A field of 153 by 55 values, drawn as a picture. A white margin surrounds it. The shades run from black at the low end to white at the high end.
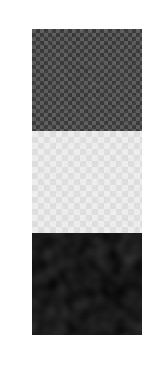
The table splits into 3 rows of 1 panel. Panel 1,1: low, checkered. Panel 2,1: very high, checkered, faint in contrast. Panel 3,1: very low, blotchy, faint in contrast.
